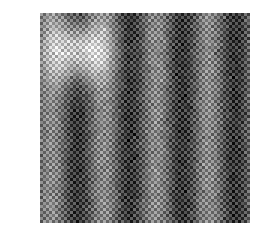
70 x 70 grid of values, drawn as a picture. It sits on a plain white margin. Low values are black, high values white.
Neither half mirrors the other. The histogram is bell-shaped. The ninth with the highest average is the top left. One bump rises in the top left. Upright stripes repeat 4 times across the table.
